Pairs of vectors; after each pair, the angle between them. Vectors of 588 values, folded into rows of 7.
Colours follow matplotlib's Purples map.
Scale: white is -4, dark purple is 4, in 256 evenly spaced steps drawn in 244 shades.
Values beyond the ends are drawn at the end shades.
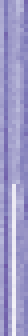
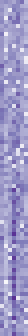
partly opposed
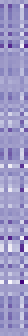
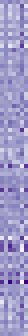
nearly opposite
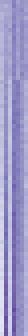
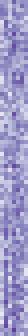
partly aligned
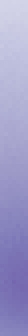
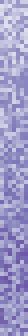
partly aligned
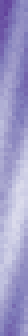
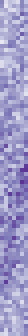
partly opposed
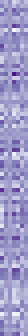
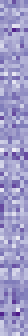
nearly opposite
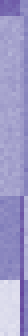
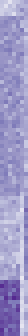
nearly opposite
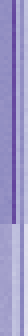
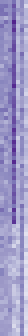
nearly parallel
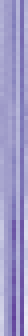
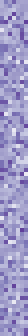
orthogonal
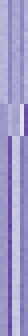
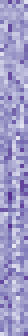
partly aligned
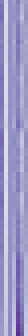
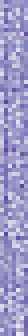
partly opposed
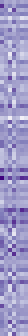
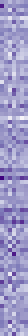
nearly parallel
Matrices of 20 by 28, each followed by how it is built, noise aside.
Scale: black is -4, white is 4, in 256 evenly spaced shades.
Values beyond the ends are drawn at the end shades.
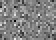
uneven columns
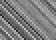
Toeplitz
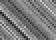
Toeplitz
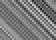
Toeplitz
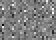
uneven columns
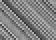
Toeplitz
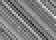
Toeplitz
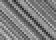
Toeplitz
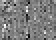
uneven columns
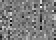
uneven columns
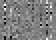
uneven columns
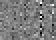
uneven columns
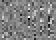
uneven columns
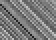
Toeplitz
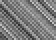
Toeplitz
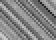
Toeplitz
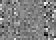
uneven columns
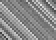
Toeplitz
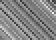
Toeplitz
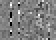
uneven columns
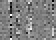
uneven columns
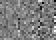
uneven columns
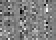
uneven columns
